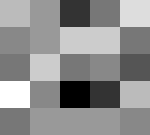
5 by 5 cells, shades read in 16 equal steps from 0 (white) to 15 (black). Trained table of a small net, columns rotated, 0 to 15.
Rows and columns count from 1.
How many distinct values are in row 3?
4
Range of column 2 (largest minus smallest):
4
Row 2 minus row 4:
7 -1 -12 -9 4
